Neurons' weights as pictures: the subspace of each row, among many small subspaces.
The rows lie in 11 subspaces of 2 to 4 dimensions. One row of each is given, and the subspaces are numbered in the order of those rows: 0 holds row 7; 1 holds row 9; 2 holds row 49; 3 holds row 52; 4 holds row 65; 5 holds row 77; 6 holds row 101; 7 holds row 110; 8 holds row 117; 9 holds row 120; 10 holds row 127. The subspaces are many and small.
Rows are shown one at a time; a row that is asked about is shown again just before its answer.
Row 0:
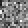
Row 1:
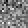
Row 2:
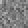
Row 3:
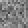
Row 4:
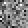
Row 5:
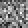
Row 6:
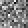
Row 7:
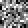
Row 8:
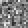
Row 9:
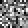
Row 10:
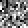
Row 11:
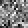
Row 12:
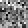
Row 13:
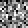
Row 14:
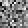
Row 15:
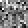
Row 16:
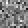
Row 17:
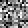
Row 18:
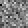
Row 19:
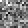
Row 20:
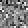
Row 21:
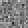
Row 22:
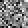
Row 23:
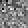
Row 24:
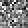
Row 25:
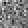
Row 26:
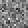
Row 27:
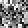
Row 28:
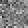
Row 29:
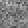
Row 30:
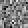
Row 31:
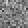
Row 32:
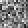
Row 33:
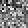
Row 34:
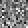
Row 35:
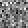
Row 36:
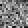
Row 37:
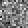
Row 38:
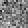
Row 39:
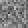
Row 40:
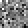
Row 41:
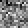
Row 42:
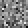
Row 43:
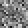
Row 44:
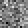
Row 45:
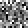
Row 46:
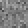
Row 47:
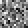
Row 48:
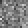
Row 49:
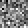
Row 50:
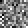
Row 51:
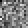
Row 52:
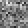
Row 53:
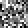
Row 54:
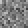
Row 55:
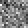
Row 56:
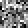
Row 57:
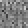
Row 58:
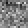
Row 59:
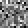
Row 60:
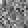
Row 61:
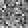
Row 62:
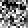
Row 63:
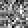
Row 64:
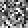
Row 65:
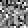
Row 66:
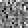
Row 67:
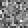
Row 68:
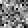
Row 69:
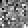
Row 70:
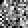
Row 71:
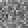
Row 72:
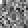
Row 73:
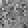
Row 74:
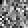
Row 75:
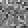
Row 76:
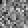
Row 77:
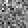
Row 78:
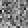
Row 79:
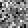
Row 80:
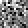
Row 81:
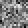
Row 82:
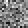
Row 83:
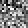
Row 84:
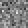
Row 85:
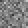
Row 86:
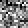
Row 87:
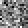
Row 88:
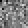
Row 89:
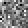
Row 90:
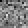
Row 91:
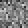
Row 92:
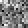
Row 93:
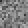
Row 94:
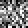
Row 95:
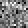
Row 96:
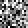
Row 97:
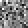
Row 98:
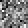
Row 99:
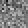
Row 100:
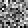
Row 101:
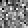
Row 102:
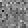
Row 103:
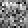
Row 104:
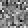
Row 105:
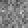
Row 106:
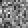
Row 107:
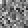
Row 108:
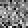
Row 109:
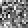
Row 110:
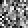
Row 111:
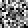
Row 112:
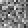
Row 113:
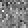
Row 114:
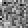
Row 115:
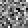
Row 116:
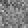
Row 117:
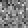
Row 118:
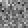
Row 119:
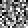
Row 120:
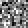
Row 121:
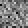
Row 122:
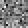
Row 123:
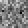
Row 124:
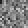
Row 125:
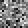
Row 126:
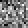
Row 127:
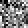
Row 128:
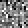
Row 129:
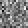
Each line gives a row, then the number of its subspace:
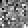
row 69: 2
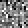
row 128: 9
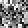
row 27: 10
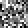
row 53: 8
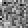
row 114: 6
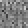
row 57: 9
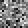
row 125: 7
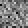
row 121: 10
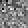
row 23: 5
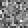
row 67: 4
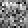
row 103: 3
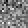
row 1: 5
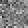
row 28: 10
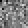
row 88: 6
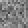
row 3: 8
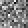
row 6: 8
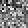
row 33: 5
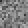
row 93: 0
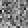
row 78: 0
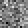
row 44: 2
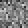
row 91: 0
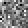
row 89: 5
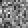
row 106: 0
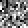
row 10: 0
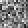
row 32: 8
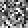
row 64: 1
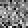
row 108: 10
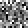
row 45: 0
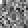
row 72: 7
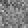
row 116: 10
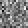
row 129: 0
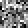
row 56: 0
